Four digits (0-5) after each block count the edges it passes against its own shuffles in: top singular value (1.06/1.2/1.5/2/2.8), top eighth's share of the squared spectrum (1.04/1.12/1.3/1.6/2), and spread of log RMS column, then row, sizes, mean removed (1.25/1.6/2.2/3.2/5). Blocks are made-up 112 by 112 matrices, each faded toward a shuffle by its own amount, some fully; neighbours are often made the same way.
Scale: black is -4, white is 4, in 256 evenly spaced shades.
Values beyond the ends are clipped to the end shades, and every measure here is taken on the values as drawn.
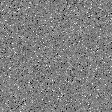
0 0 0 0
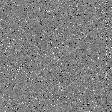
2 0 1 0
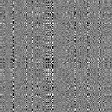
5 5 4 3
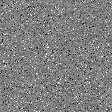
2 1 0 0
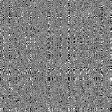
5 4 3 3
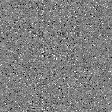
3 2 1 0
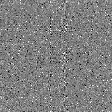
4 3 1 1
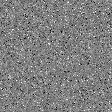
1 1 0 0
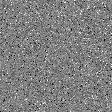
2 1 0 0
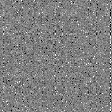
4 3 2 1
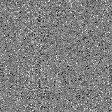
3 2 1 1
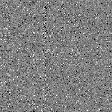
3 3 2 1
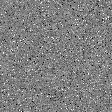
1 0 0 0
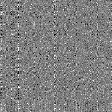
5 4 3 2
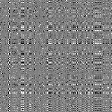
5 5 4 4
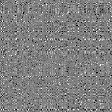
5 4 3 3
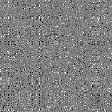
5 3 2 2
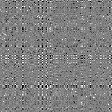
5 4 3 3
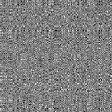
5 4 3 3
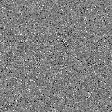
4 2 1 1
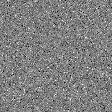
3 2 0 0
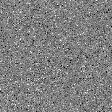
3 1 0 0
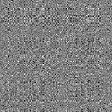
5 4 3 3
